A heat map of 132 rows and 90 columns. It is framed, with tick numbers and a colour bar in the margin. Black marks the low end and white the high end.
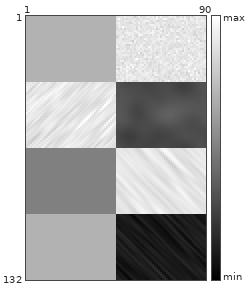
It is made of 4 by 2 panels. Panel 1,1: high, flat. Panel 1,2: very high, fine-grained, faint in contrast. Panel 2,1: very high, slanting up to the right, faint in contrast. Panel 2,2: low, smooth, faint in contrast. Panel 3,1: middling, flat. Panel 3,2: very high, slanting down to the right, faint in contrast. Panel 4,1: high, flat. Panel 4,2: very low, slanting down to the right, faint in contrast.
